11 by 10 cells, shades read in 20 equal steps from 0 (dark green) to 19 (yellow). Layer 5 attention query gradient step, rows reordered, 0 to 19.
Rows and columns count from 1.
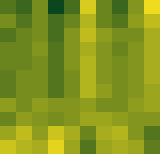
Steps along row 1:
down up down up up down down up up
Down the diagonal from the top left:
6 6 9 6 10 14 11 9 10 6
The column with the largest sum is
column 6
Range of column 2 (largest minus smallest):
11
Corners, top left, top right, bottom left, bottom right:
6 19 16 7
